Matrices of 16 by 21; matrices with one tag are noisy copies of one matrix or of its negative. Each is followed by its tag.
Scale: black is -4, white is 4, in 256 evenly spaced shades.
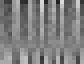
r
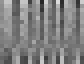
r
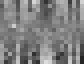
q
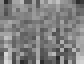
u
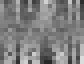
q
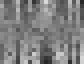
q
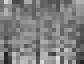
u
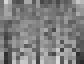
u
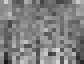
u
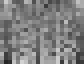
u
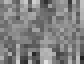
q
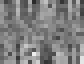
q
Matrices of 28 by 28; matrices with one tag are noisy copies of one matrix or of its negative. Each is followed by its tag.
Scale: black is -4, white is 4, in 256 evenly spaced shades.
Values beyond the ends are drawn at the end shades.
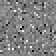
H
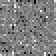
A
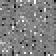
A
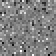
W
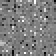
A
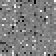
A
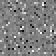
H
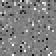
W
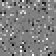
W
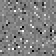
H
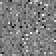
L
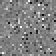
L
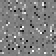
H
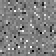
H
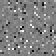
H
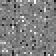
A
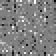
A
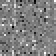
A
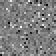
L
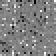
A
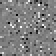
L
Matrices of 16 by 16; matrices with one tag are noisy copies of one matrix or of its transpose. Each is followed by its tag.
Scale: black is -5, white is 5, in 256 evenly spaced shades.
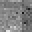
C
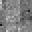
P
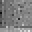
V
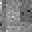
P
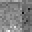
C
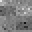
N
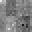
N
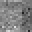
C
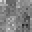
N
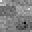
N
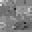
N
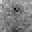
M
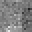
C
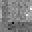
C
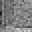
V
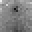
M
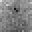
M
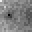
M
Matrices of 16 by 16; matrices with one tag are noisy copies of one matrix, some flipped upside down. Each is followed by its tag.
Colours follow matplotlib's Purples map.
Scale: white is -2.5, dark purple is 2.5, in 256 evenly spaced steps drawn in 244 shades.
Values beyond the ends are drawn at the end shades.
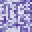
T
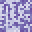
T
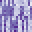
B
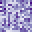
T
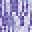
B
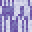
B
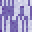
B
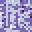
T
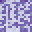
T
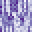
B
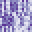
B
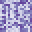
T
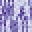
B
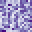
T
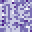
T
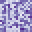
T
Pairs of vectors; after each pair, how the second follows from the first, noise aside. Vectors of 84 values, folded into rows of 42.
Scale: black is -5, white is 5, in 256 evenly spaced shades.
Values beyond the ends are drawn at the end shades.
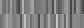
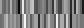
scaled up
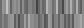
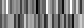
scaled up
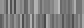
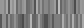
sign-scrambled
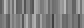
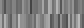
reversed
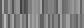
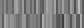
reversed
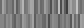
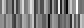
scaled up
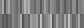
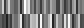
scaled up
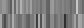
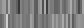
reversed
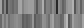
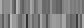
reversed
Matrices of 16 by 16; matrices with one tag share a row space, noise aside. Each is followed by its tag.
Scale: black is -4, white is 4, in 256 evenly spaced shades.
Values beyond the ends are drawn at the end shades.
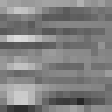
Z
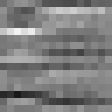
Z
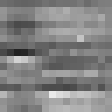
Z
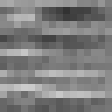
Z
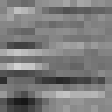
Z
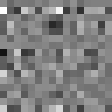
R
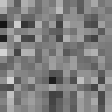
R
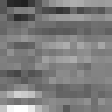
Z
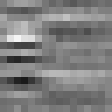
Z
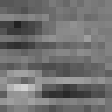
Z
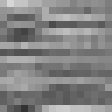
Z
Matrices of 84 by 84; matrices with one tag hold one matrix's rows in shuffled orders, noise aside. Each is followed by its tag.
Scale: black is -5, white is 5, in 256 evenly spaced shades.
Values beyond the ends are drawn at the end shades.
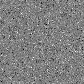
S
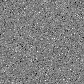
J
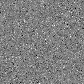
J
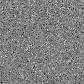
S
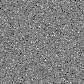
J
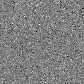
J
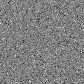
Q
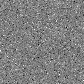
Q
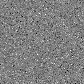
J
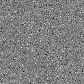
S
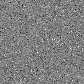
J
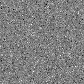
S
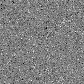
S
